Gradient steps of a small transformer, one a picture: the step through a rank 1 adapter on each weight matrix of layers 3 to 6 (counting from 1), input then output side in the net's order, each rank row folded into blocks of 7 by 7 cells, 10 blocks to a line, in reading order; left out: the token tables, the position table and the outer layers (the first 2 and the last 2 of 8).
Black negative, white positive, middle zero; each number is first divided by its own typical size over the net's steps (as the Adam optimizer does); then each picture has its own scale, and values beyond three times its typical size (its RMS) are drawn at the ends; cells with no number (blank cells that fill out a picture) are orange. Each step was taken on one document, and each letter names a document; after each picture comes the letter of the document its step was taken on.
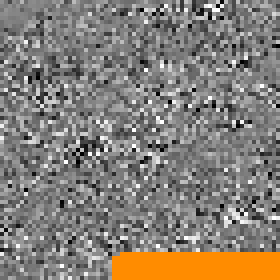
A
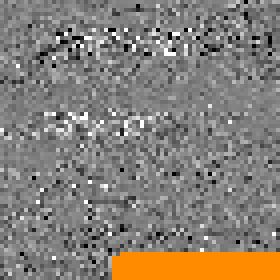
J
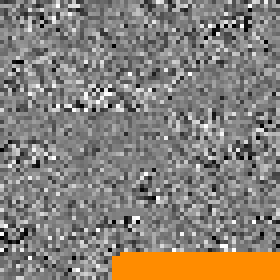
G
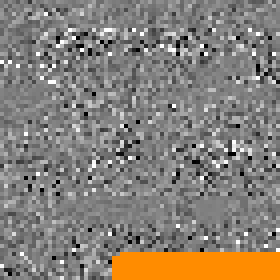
J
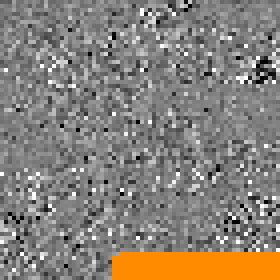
J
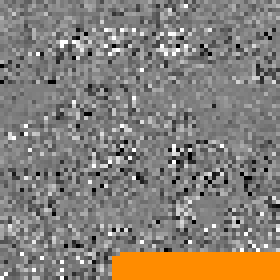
J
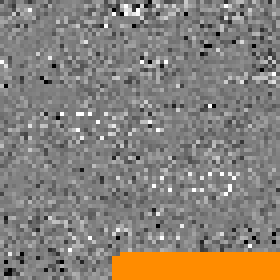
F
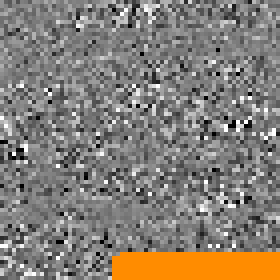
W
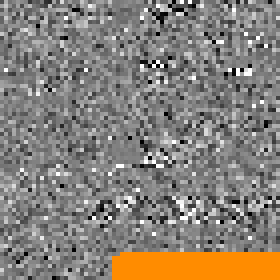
G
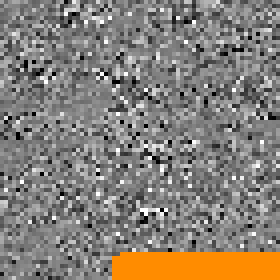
A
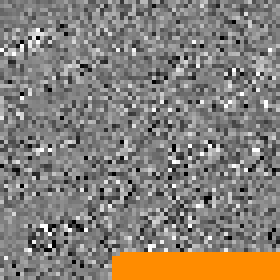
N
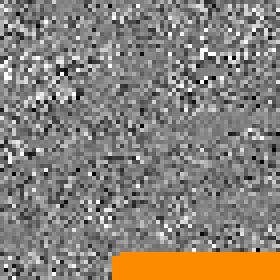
A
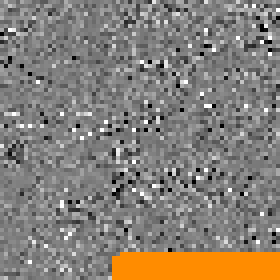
F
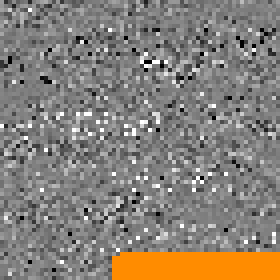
F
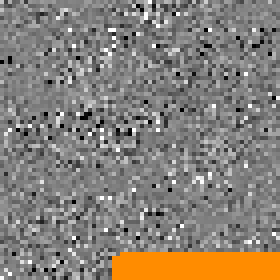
F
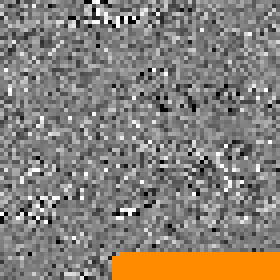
A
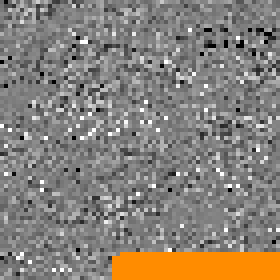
F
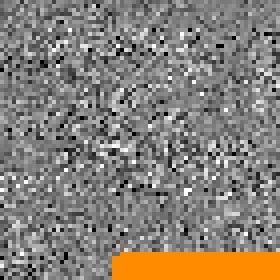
N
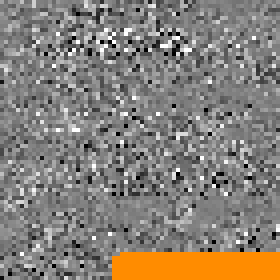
J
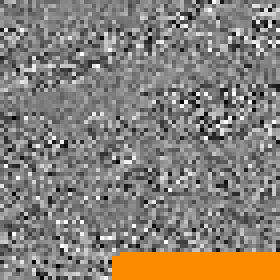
A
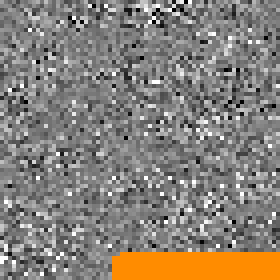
W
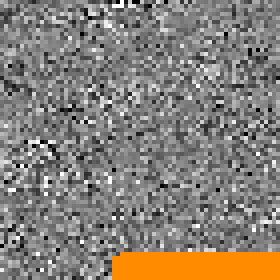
G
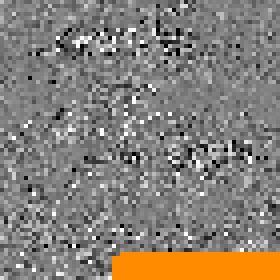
J
